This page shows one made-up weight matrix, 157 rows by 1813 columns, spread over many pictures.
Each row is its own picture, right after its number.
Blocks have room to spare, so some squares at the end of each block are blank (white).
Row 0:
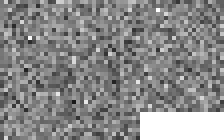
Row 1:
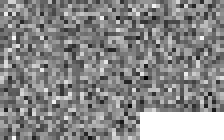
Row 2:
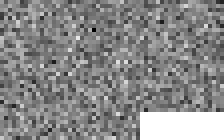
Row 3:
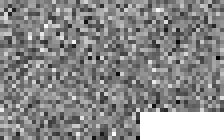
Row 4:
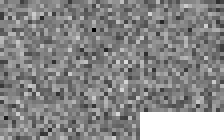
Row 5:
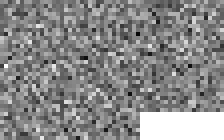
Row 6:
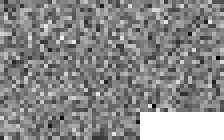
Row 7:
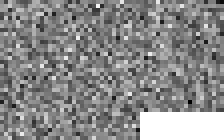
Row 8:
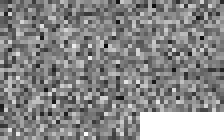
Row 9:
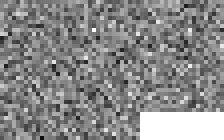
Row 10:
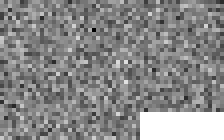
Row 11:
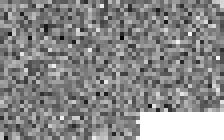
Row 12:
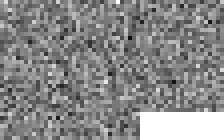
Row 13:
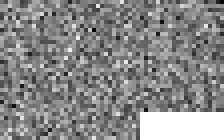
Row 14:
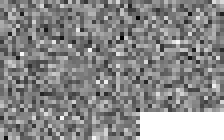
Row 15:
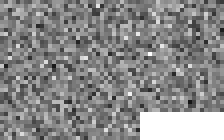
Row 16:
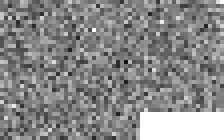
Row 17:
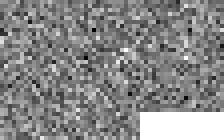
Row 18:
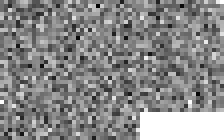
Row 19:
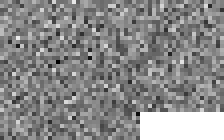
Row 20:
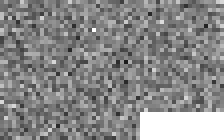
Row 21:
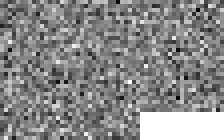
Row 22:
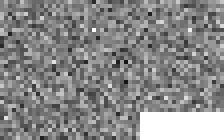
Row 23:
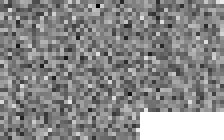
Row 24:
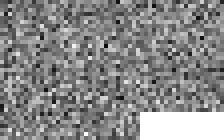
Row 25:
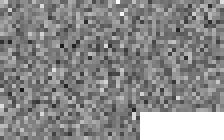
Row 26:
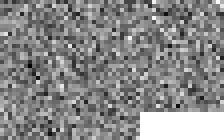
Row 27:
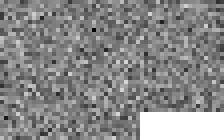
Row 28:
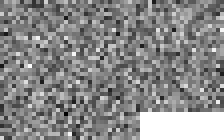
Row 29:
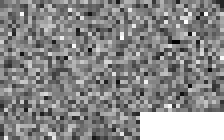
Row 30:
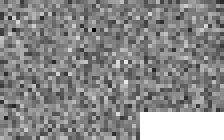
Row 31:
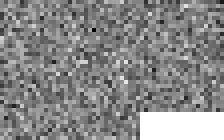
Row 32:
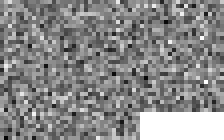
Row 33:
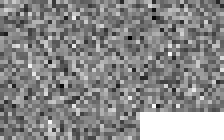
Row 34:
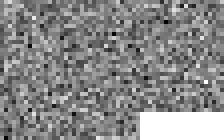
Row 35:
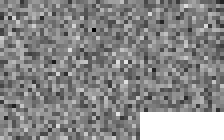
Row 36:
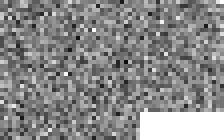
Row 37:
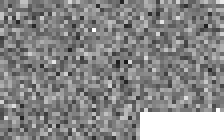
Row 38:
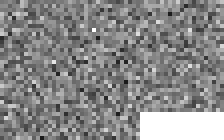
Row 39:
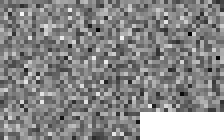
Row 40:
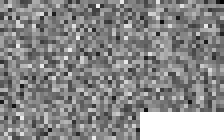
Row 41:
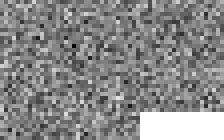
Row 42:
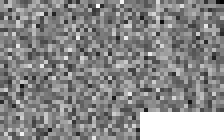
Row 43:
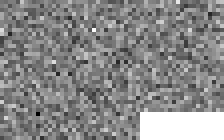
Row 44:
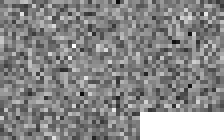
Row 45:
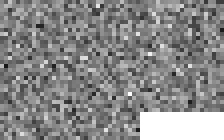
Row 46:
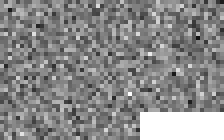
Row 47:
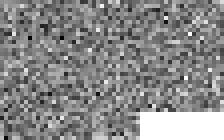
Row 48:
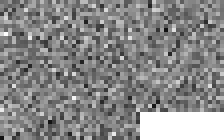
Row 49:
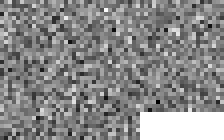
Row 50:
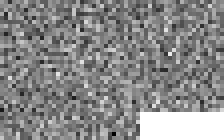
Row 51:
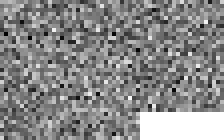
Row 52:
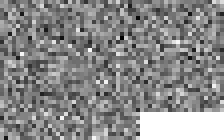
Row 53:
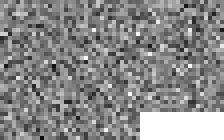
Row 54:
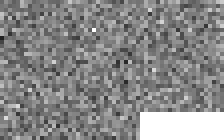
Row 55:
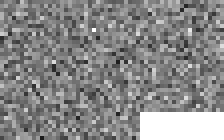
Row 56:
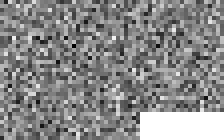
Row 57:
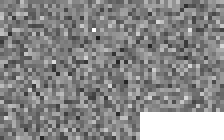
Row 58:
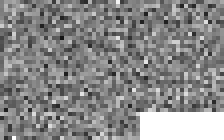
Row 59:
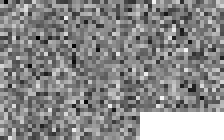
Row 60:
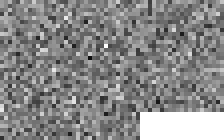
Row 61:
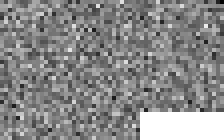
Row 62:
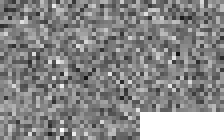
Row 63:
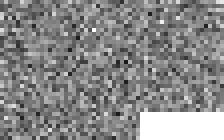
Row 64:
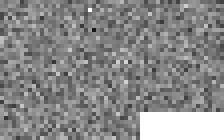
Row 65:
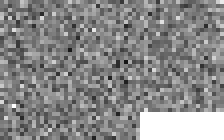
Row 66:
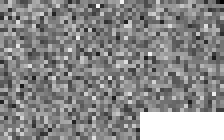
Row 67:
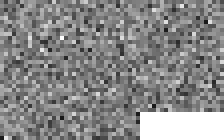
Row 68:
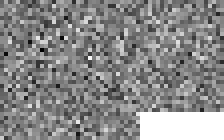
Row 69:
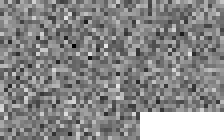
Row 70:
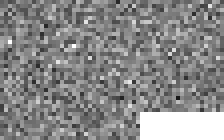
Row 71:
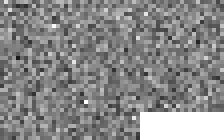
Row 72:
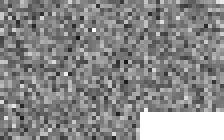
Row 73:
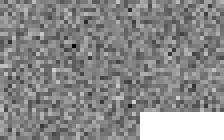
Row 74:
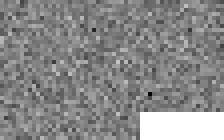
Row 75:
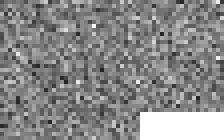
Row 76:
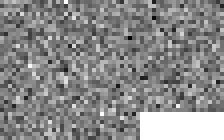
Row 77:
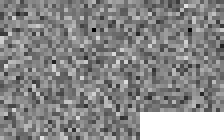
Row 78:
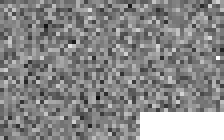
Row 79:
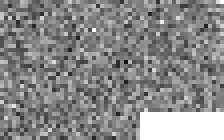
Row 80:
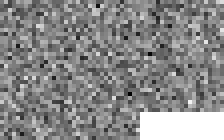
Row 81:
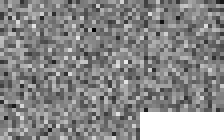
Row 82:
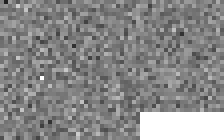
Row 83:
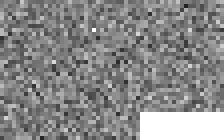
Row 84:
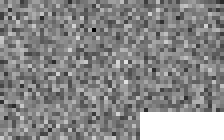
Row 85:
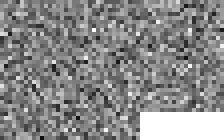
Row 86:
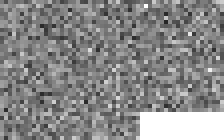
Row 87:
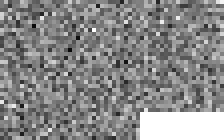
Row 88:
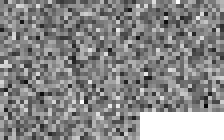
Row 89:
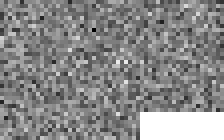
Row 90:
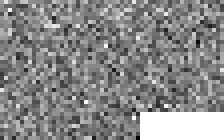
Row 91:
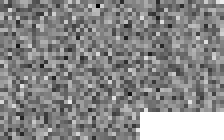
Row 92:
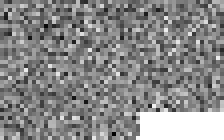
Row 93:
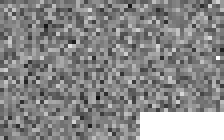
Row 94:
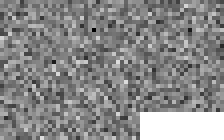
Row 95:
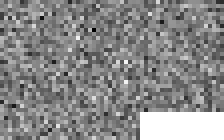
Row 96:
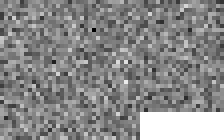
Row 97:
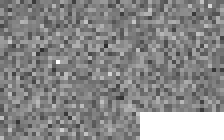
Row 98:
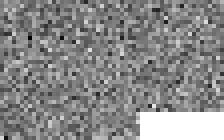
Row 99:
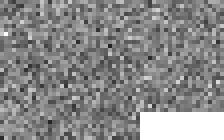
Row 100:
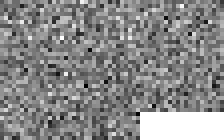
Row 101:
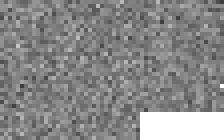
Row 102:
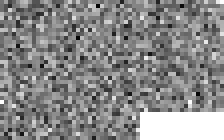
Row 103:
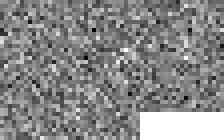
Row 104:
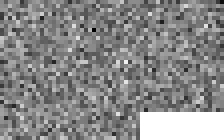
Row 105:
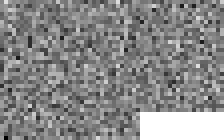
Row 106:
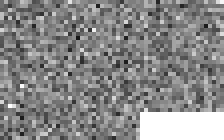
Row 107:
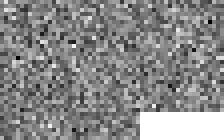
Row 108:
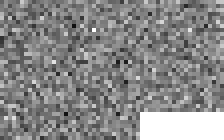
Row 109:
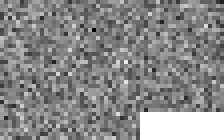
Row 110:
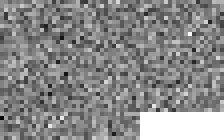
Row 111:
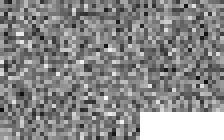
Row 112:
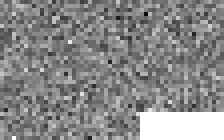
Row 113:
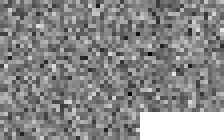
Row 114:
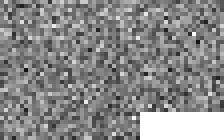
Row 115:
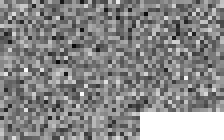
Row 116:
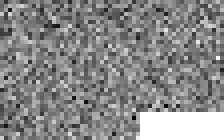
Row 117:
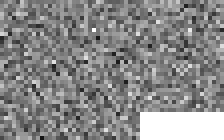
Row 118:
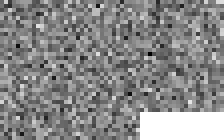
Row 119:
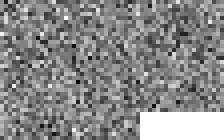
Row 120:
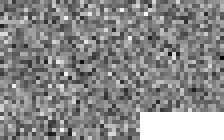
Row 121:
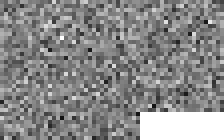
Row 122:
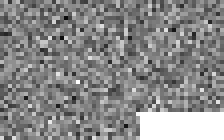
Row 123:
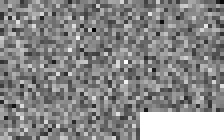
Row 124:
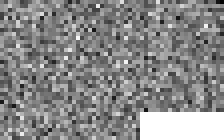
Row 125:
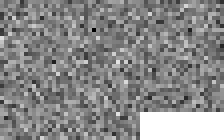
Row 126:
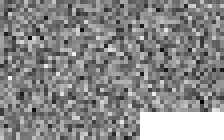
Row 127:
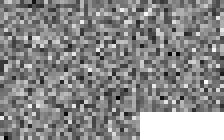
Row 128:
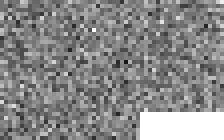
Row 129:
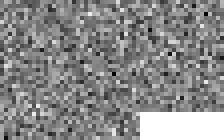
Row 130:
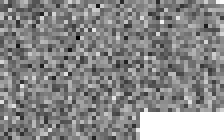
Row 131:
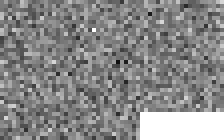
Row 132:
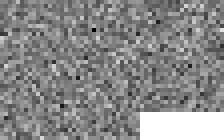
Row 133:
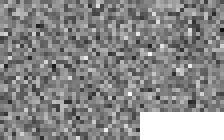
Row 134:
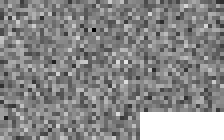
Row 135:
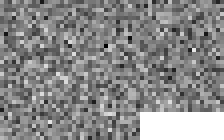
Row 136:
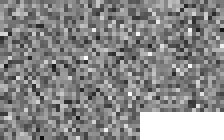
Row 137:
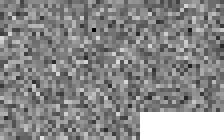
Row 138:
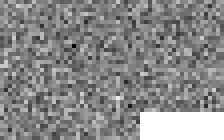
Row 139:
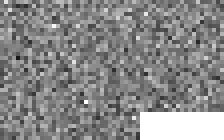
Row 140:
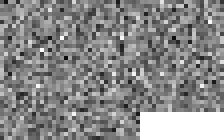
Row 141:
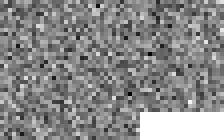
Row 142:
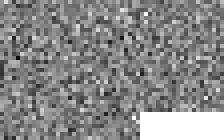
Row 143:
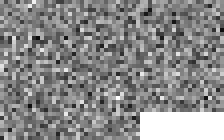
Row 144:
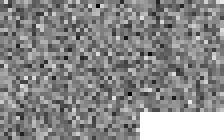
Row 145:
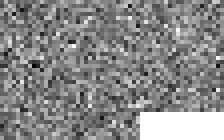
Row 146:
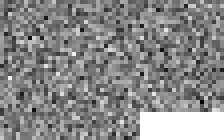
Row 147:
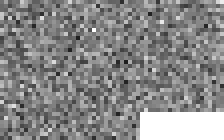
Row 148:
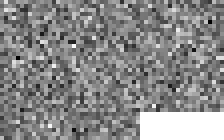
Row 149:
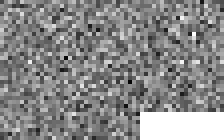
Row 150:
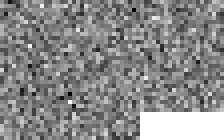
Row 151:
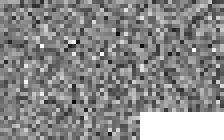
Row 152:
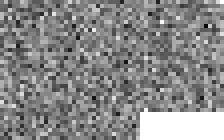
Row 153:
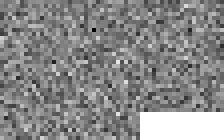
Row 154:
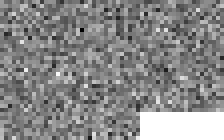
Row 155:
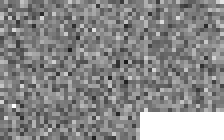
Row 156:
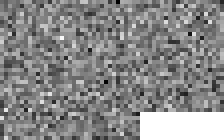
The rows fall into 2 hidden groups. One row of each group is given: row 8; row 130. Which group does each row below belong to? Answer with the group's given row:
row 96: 130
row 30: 130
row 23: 130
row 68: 8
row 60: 8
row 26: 8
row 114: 8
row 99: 8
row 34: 8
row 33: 8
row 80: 130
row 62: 8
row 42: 130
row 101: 130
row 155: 130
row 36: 130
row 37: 130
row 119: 8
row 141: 130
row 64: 130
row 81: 130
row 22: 130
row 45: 130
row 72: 130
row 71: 8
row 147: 130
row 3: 8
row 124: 130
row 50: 8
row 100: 8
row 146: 8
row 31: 130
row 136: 130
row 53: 130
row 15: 130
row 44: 8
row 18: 130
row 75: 8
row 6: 8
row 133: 130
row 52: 8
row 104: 130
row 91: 130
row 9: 130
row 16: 130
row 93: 8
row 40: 130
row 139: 8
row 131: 130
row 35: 130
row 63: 130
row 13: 130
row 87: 130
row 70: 8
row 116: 8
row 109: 130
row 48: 8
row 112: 8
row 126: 8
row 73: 8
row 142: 8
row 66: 130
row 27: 130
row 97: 8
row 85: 130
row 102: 130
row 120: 8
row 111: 8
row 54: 130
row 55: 130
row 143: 8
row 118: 130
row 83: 130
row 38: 130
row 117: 130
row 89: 130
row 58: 8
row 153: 130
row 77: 130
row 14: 8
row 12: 8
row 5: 130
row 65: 130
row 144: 130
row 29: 8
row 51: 8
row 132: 130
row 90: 8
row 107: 8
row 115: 8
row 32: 8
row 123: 130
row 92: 8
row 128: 130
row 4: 130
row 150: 8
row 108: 130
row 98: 8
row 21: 8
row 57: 130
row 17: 130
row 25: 8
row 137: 130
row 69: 8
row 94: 130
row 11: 8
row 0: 8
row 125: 130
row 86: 8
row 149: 8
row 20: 130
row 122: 8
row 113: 130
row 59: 8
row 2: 130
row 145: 8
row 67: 8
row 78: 8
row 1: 8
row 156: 8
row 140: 8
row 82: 8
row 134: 130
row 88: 8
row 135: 8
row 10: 130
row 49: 8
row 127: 8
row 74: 130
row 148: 8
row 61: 130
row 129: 8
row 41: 8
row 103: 130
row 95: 130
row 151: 8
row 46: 130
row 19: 8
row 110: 8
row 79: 130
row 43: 130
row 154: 8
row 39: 8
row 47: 8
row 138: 8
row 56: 8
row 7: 130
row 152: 130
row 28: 8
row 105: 8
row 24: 8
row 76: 8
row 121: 8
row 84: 130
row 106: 130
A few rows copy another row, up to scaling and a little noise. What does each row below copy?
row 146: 126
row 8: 24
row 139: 71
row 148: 107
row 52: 14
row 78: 93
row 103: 17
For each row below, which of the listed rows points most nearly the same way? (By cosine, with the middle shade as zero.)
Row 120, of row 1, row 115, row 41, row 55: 41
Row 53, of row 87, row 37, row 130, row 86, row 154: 37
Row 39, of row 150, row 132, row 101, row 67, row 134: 67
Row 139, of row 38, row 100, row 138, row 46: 100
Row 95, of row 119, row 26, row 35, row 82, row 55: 35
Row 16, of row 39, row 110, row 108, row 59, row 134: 108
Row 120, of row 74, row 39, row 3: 3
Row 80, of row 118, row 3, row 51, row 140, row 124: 118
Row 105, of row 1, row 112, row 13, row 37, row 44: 1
